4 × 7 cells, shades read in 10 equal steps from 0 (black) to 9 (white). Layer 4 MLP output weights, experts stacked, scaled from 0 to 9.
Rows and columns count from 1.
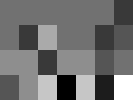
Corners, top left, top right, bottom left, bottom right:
4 2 3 9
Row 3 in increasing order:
2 3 4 5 5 5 5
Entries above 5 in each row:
0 1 0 3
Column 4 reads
4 4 5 0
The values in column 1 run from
3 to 5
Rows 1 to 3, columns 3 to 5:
4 4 4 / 6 4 4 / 2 5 5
